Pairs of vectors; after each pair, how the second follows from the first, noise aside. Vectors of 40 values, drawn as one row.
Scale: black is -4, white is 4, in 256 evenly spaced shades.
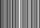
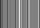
partly zeroed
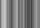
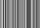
sign-scrambled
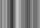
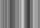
reversed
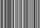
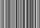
wrapped around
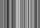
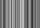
reversed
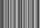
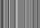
partly zeroed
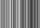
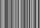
shuffled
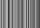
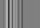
partly zeroed
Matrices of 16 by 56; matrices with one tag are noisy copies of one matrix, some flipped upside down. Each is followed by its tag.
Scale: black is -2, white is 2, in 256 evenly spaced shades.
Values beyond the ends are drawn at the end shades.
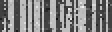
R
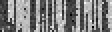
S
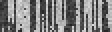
S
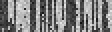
S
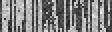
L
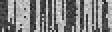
S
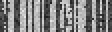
R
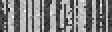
R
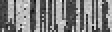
S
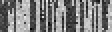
S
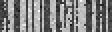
R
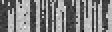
S
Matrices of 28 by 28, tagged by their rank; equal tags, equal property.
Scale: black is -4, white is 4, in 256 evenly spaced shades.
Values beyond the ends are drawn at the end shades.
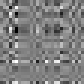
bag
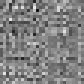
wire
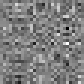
wire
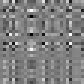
bag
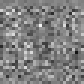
wire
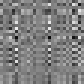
bag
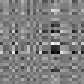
bag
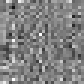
wire
